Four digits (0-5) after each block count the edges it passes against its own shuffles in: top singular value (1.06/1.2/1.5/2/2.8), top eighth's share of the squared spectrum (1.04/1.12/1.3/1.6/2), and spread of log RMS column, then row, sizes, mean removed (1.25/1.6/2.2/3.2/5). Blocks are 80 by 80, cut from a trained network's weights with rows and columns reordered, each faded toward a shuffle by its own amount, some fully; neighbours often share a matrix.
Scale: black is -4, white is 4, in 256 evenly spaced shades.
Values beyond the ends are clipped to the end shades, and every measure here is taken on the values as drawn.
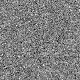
1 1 0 0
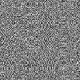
4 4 2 2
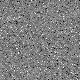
0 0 0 0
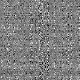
3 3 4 1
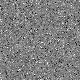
0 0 0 0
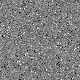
0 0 0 0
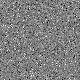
0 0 0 0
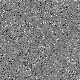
0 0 0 0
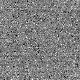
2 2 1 0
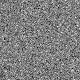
1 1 0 0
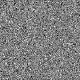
2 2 1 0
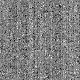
3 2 1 2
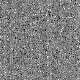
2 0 0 0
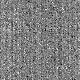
3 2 0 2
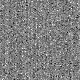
2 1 0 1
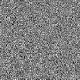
3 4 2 2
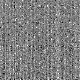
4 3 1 2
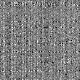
4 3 1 3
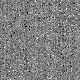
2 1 0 0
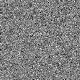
2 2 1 1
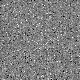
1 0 0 0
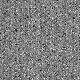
2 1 0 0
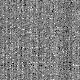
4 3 1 2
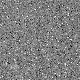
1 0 0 0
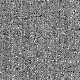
2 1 0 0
